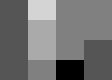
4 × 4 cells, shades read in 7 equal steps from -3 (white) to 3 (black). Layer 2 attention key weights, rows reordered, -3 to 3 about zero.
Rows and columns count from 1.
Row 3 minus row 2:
0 0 0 1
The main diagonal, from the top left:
1 -1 0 1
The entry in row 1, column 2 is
-2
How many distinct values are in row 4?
3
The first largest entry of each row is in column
1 1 1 3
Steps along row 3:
down up up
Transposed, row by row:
1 1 1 1 | -2 -1 -1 0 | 0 0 0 3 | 0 0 1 1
